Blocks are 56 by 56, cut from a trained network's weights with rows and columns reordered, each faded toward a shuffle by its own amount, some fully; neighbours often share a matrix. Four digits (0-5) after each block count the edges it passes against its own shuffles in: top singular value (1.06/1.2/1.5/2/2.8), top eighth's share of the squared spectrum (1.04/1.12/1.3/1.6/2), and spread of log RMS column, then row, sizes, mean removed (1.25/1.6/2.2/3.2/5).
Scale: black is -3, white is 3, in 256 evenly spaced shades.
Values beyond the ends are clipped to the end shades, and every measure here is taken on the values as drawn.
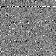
3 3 0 2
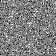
0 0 0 0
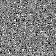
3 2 0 1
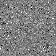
0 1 0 0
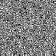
2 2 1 1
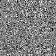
2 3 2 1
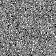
0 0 0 0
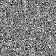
0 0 0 0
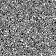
0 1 0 0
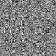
3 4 2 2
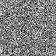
2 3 1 1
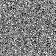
0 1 0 0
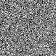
2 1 0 0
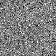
2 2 1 0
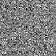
3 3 2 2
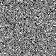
1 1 0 0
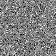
1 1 0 0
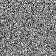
2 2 0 1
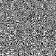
3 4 2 2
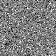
1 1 0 0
